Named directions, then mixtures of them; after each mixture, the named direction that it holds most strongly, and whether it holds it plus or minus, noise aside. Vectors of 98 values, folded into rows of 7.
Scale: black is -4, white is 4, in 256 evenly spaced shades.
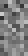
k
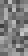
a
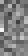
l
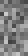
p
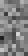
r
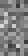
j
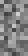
l, plus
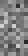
j, plus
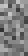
l, minus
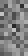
k, plus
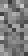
k, minus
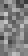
k, plus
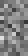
k, minus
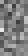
l, plus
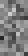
r, plus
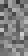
k, plus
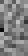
l, minus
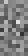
a, minus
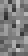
a, minus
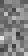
r, minus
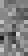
r, plus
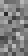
r, plus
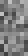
p, minus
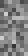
r, minus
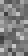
r, plus
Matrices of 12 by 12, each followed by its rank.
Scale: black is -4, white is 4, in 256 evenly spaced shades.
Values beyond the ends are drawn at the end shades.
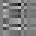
one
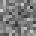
full rank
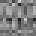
two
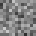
full rank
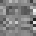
two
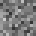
full rank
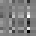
one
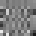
two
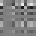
one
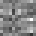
two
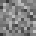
full rank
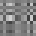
one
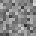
full rank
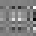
one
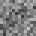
full rank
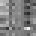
two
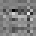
two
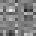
two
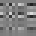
one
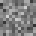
full rank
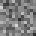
full rank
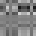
one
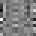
two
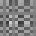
one
